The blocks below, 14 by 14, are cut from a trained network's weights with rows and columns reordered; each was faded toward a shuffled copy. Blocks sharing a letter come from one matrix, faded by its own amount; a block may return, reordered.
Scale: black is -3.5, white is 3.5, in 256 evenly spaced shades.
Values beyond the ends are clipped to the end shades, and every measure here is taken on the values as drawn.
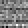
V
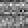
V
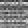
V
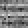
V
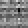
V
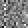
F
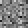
F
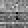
V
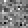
F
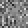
F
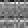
V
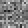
F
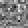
F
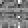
V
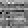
V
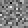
F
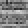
V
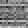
V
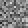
F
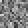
F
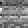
V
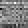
V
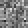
F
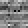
V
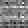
V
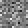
F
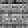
V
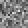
F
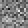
F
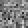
F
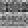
V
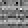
V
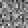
F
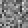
F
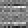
V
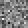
F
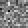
F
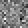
F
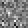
F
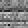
V
